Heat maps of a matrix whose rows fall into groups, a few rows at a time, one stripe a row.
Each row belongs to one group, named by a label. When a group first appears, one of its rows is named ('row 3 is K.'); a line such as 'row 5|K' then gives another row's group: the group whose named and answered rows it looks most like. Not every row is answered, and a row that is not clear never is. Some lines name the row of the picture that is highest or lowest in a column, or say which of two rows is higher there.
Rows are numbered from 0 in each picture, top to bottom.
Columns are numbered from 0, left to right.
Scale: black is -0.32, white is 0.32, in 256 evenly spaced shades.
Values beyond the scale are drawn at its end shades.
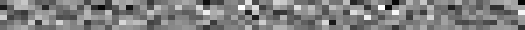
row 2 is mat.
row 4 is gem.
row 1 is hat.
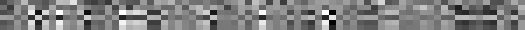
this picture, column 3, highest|0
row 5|gem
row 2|gem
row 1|hat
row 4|gem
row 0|hat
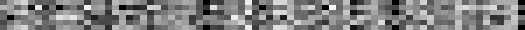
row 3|hat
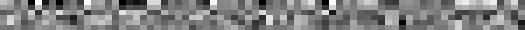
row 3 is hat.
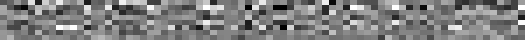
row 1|mat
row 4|mat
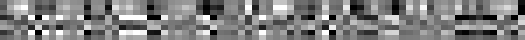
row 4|mat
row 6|gem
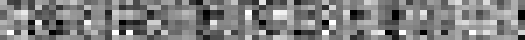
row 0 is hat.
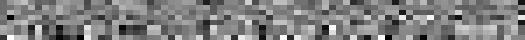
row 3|hat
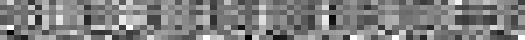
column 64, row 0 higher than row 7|Yes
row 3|gem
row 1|gem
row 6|hat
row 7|mat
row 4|gem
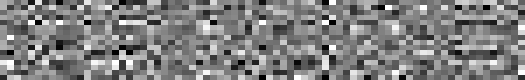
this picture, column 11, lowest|15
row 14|mat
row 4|gem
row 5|mat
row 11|gem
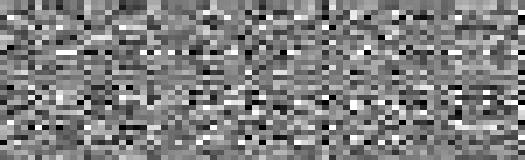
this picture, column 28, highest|28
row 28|hat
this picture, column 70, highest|25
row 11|mat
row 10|hat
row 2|mat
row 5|gem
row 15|mat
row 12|hat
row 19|gem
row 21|mat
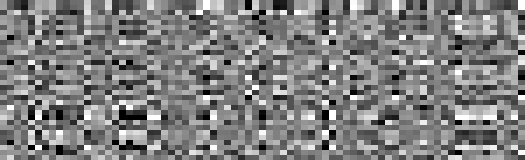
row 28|hat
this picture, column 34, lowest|31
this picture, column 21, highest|23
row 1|mat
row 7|hat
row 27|gem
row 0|mat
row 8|gem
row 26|gem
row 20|gem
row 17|hat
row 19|mat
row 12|hat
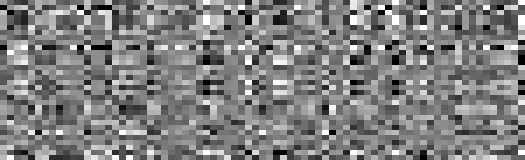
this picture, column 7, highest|2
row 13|mat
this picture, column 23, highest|9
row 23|hat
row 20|mat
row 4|mat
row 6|gem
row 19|hat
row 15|hat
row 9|hat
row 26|gem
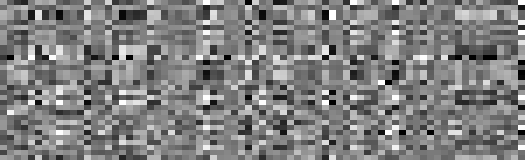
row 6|mat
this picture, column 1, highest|22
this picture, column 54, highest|16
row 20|gem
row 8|mat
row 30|hat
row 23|mat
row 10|gem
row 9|gem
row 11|hat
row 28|gem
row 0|mat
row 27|hat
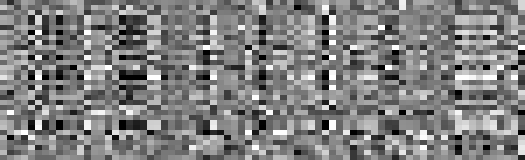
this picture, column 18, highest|22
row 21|gem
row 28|mat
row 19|hat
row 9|mat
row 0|hat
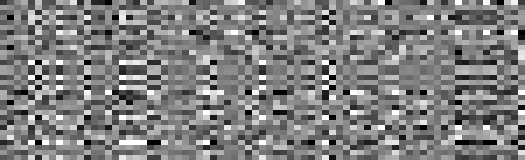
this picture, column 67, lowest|28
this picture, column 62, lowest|3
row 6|hat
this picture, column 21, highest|18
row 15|gem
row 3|hat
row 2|gem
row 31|gem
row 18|mat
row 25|hat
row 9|hat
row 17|gem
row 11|mat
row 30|mat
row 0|hat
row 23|gem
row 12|gem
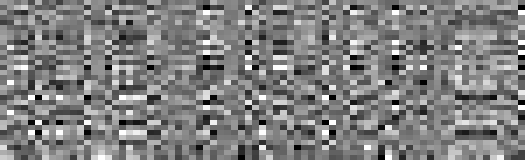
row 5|mat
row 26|gem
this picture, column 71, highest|31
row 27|gem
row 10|mat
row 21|mat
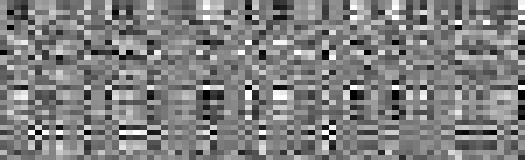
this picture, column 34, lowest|30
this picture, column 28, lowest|30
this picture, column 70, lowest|26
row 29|gem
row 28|gem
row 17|mat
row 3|mat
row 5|hat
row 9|gem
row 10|hat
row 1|mat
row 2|hat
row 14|gem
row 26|gem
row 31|hat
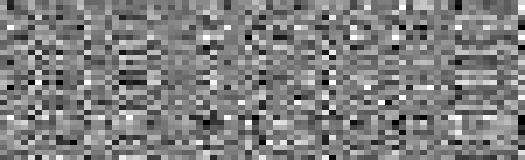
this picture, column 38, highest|28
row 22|gem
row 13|gem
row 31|gem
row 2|mat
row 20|hat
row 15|mat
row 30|mat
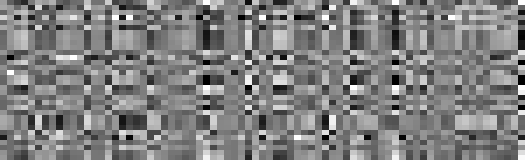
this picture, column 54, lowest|3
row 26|gem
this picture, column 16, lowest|27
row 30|mat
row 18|mat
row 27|hat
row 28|mat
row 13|mat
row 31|mat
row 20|gem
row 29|gem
